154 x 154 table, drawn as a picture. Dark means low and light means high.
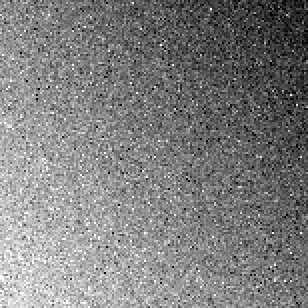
Slope: up to the bottom left. Ninth with the lowest average: top right. Mirror symmetry: none. Stripes: none. Histogram: bell-shaped.
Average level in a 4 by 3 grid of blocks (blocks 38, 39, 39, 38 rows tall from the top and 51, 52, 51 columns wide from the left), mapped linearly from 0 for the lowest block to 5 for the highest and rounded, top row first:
310
321
432
542
